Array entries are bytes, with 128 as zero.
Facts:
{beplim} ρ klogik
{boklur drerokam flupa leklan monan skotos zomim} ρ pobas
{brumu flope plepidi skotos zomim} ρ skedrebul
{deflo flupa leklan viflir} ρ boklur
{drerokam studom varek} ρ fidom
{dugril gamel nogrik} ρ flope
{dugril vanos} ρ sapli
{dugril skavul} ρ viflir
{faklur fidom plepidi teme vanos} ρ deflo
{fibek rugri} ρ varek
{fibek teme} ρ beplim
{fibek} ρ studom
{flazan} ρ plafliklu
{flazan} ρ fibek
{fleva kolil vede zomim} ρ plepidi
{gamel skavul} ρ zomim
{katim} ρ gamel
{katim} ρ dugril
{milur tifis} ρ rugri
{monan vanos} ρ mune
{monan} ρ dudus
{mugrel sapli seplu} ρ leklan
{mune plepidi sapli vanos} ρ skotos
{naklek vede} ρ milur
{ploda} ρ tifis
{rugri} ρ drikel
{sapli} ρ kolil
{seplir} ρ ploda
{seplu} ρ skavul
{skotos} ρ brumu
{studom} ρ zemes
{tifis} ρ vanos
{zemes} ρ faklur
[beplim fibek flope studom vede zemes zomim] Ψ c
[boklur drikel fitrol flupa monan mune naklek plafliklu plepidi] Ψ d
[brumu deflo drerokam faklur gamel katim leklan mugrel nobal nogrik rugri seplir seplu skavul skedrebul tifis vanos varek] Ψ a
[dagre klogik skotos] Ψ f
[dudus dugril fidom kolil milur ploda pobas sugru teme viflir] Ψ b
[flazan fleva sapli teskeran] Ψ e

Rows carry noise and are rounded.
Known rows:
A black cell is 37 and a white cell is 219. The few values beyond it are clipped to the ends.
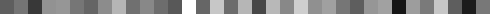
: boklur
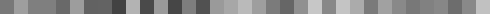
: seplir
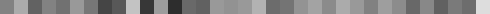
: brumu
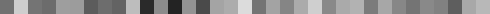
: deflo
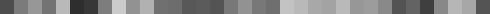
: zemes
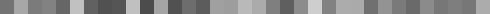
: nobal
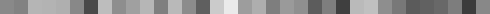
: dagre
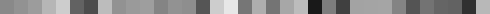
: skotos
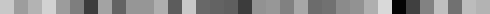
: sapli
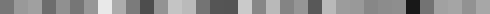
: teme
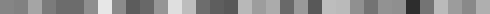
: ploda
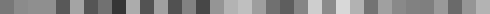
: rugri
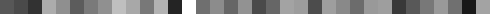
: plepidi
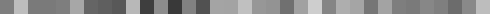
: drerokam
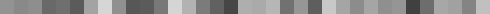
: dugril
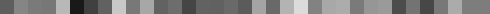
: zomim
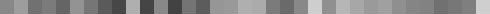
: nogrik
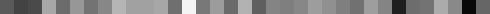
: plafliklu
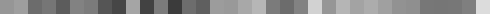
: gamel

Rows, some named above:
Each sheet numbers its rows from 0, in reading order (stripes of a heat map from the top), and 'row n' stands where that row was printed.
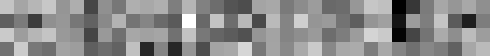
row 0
teskeran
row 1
boklur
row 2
flazan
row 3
deflo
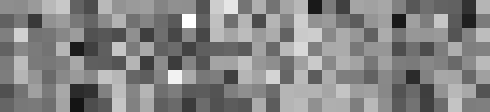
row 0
skotos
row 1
boklur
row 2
leklan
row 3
zomim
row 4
drerokam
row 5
pobas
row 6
fibek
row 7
flope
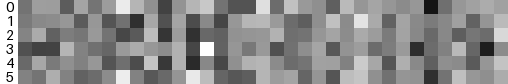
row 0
fidom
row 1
tifis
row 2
brumu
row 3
mune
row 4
vanos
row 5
milur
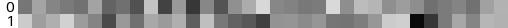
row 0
varek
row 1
fleva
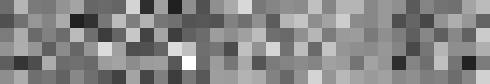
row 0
faklur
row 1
vede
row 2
skedrebul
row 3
viflir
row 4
naklek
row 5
skavul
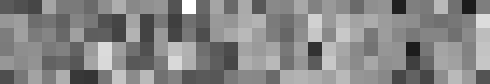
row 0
monan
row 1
gamel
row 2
seplir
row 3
kolil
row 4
dugril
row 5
beplim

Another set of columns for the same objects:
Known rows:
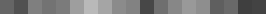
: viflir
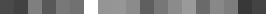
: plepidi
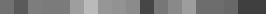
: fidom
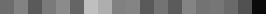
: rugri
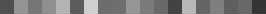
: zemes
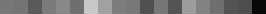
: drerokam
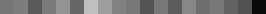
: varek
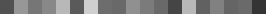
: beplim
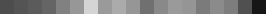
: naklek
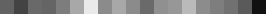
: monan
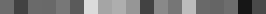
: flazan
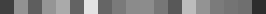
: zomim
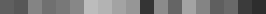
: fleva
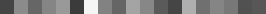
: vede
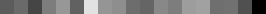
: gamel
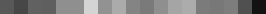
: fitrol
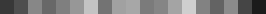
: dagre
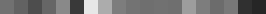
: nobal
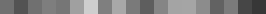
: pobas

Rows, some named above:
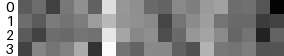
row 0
gamel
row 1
fidom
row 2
dugril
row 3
flope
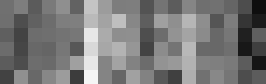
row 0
varek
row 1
teskeran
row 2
dugril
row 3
flazan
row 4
mune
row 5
vede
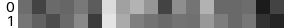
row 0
flazan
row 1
nobal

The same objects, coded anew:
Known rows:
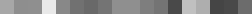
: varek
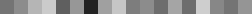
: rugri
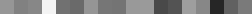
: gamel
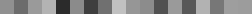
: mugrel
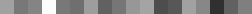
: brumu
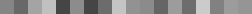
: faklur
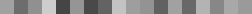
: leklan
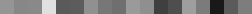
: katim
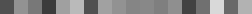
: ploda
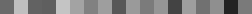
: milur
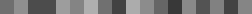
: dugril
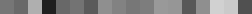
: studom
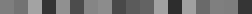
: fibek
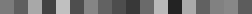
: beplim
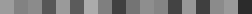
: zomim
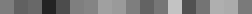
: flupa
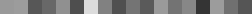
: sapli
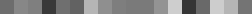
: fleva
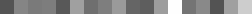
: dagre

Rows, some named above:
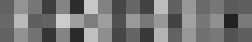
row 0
flazan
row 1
milur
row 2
flazan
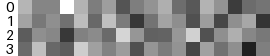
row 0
skedrebul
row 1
flope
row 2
naklek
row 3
milur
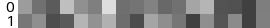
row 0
skotos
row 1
kolil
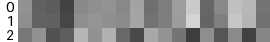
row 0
boklur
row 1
boklur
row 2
kolil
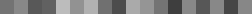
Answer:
kolil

